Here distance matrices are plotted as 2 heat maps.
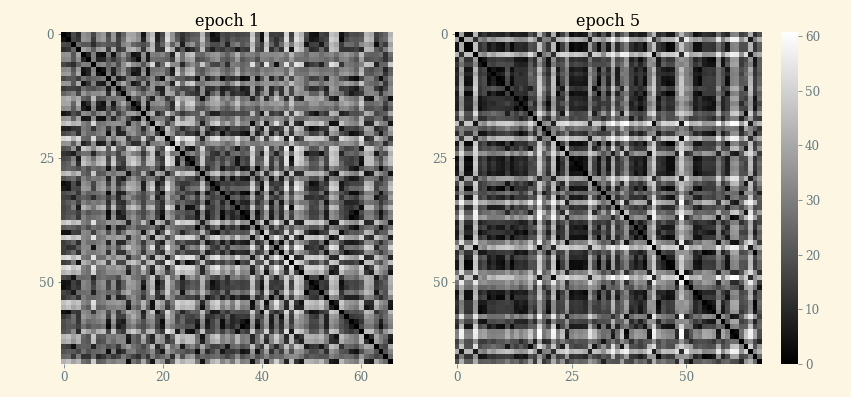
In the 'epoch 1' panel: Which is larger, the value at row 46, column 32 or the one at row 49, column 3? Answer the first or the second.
the second
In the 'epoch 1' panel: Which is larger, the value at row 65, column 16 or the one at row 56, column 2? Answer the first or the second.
the first
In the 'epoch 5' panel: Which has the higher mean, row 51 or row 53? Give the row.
51
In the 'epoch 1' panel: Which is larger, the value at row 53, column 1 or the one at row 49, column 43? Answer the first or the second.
the first
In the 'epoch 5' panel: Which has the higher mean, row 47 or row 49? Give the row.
49
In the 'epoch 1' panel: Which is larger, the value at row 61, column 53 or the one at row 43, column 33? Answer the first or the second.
the first
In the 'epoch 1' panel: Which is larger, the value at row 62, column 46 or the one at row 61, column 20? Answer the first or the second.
the first
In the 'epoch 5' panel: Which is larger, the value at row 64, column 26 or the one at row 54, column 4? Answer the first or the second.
the first
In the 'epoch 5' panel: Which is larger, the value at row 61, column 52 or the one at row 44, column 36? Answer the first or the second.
the first
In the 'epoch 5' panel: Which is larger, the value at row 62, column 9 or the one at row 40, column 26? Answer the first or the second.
the first
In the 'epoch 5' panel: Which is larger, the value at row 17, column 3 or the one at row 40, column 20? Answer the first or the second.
the first
